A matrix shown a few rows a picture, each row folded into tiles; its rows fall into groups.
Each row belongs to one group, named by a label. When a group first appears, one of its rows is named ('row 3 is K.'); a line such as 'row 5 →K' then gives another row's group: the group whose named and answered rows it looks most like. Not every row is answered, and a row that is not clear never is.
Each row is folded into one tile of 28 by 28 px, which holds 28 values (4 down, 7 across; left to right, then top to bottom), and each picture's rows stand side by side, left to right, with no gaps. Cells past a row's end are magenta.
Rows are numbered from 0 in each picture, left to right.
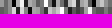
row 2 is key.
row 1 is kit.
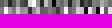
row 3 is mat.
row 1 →kit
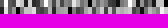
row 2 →key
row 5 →kit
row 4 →mat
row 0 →kit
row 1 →key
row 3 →mat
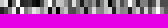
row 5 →mat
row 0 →kit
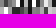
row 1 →kit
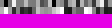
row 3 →key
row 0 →key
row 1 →kit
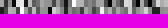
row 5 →key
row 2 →key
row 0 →kit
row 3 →mat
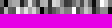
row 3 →key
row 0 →mat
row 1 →key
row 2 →mat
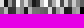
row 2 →key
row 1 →key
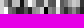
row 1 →kit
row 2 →key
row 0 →key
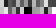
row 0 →key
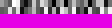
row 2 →mat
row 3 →mat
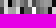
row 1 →mat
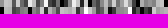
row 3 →key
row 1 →kit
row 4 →mat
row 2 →mat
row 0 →kit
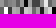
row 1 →key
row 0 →mat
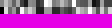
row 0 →kit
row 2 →kit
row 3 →mat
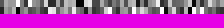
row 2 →mat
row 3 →kit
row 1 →kit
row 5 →key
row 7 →key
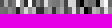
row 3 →kit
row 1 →key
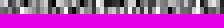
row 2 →kit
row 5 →mat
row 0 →kit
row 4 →mat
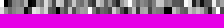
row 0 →key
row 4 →key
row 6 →kit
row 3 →key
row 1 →mat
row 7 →key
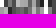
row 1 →mat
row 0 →key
